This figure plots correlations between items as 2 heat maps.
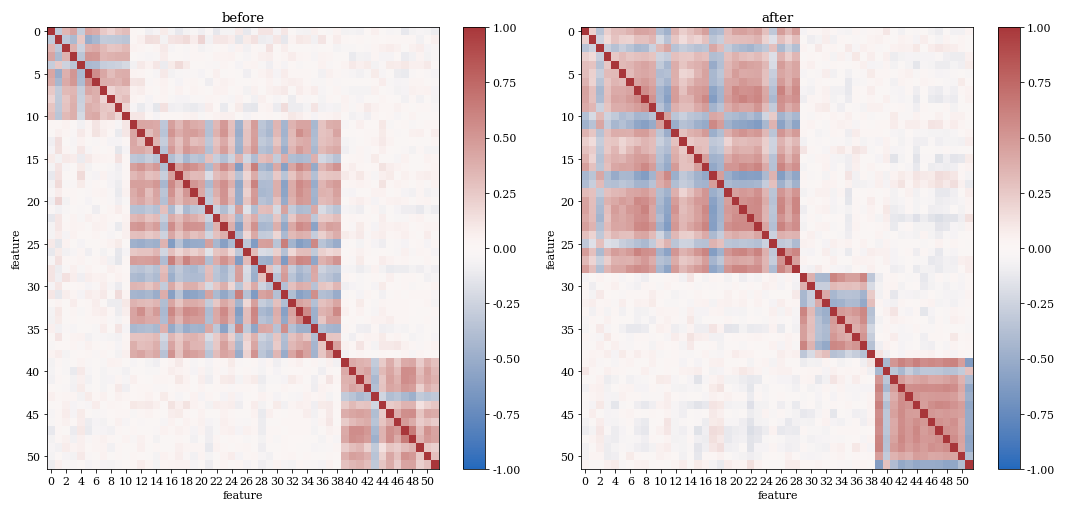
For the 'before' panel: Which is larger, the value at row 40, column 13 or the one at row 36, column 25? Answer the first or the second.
the first
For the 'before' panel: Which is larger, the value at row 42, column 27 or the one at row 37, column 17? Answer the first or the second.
the second
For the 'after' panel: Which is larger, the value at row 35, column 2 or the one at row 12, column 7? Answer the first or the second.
the second
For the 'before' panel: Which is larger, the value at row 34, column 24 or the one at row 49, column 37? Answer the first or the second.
the first
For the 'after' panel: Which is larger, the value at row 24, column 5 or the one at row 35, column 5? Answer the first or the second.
the first
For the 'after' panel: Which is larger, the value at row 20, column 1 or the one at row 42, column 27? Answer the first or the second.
the first
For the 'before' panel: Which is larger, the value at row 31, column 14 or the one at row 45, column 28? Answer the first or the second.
the second
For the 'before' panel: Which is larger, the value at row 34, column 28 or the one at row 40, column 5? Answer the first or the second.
the second
